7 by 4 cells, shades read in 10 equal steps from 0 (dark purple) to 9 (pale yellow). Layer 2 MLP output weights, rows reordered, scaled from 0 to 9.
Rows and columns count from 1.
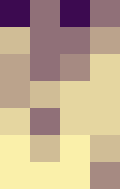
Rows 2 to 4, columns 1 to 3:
7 4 4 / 6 4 5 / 6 7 8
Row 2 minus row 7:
-2 -5 -5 1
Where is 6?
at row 2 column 4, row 3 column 1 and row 4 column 1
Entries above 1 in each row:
2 4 4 4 4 4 4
